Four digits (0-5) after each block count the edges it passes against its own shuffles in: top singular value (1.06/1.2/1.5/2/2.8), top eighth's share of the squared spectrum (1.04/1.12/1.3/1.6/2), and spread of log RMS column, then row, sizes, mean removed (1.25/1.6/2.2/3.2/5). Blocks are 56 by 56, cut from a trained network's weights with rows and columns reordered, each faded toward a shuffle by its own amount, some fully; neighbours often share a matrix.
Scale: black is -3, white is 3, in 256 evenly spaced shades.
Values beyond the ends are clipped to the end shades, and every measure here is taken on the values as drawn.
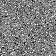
1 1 0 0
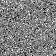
0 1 0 0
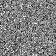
1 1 0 0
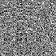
3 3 1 1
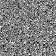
2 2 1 0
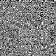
3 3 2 1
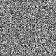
3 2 0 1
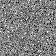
0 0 0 0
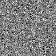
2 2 0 1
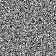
2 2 0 0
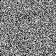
0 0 0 0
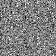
2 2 1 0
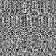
4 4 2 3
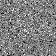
1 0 0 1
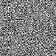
3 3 1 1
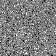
1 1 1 0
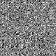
3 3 1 2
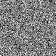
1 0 0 0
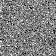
1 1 0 0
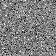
0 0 0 0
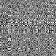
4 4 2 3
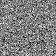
0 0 0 0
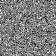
0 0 0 0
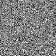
3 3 0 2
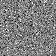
0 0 0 0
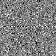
2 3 0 1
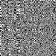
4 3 2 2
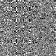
4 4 2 2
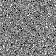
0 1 0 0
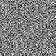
4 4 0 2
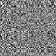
4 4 2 3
